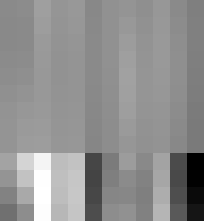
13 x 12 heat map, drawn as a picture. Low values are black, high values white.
The halves do not mirror each other. The grain runs up and down. The middle left is the calmest part. The bottom right is the ninth with the lowest average. The top part is calmer, up to a seam about 70% of the way down. The bottom left is the ninth with the highest average.
